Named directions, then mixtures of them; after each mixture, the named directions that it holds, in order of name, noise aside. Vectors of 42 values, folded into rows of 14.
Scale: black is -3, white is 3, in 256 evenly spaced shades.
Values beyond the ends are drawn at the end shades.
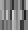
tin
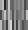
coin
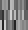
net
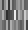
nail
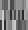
net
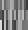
coin, net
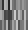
coin, nail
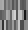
net, tin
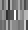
nail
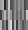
coin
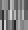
net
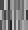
coin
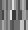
nail, tin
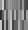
coin, net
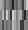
tin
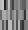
coin, tin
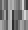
coin, tin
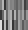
coin, net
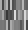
nail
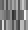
net, tin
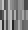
coin, net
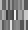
coin, nail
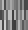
coin, net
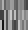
coin, net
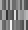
coin, nail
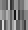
nail, net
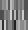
net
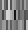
nail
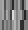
tin
